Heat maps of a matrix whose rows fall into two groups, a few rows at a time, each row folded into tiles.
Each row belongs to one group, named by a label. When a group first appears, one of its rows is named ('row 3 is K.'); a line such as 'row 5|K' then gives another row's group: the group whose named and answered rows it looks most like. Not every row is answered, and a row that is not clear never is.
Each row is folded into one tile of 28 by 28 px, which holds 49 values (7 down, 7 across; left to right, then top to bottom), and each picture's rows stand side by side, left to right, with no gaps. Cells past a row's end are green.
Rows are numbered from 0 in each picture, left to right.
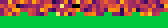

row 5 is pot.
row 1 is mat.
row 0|pot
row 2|pot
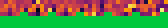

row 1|mat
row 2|mat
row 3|pot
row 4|mat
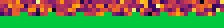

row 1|mat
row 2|mat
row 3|pot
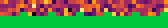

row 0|mat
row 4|pot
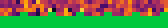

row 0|pot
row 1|mat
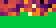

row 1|pot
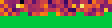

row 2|pot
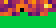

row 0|mat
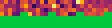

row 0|pot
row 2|pot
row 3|pot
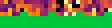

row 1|pot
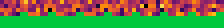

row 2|mat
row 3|mat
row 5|pot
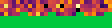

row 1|pot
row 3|pot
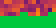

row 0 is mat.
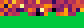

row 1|mat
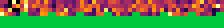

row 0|pot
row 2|pot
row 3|mat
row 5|mat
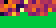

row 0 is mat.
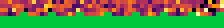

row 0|mat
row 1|mat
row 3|pot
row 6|mat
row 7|pot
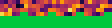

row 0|pot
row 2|mat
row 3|mat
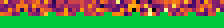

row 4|mat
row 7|mat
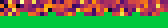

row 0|pot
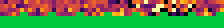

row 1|mat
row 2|mat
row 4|pot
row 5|mat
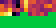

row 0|pot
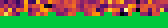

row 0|pot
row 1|pot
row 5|mat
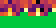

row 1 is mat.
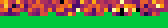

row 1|mat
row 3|mat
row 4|mat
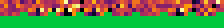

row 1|mat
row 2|mat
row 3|mat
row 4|pot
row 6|mat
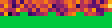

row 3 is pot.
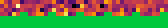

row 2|pot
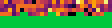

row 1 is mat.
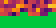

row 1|pot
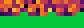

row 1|mat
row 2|mat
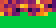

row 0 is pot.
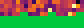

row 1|mat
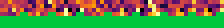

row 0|mat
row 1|pot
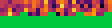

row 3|pot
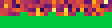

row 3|pot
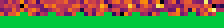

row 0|pot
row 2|mat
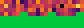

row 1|mat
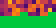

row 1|mat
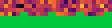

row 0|pot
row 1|pot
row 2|pot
